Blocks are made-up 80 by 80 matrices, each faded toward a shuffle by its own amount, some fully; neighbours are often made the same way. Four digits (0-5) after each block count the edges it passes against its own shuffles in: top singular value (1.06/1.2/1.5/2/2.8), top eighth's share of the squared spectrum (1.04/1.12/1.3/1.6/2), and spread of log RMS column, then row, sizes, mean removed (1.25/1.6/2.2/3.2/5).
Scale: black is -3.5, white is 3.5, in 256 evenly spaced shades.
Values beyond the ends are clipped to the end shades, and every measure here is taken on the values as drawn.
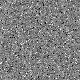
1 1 0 0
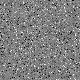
1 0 0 0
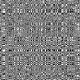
5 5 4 4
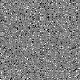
4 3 2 1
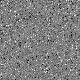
3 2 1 0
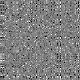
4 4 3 2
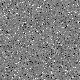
1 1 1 0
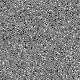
0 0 0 0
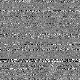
2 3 0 4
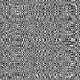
5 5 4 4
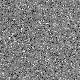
0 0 0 0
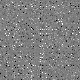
3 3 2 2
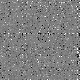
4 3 2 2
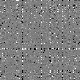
4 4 3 3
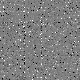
2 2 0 0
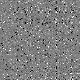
3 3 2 1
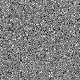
3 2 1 0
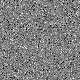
0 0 0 0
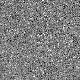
3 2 1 1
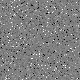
0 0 0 0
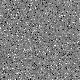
0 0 0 0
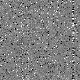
3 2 2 0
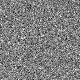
1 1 0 0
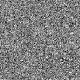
3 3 1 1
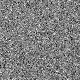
0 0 0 0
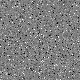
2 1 0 0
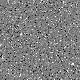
2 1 0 0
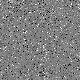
2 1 0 0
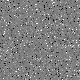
0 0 0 0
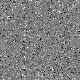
3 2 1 0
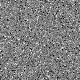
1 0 0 0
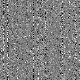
2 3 3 0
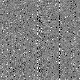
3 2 2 0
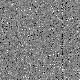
2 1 1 0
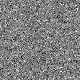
2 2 0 0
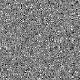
4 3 2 1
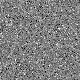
2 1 0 0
